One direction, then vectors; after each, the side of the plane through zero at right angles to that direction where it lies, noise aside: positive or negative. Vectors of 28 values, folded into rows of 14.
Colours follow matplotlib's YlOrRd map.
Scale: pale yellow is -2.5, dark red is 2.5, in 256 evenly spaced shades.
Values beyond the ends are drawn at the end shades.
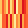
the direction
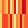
positive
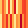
positive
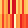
positive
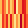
positive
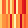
positive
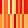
negative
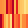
negative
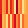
negative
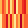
positive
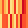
positive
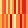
positive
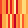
negative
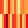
positive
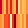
negative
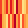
negative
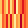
positive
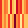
negative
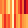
positive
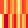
positive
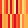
negative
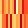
positive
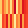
positive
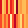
negative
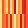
positive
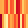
negative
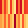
negative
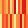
positive
